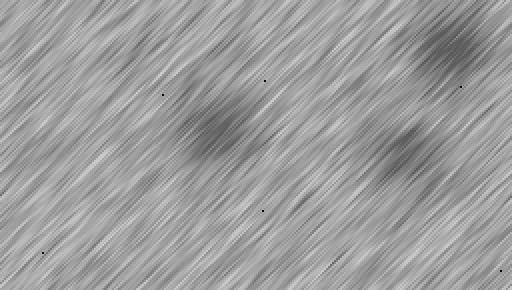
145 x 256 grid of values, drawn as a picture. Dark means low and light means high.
Mirror symmetry: none. Grain: diagonal, up to the right. Lone odd cells: 6, each lower than its neighbours. Dips: three.
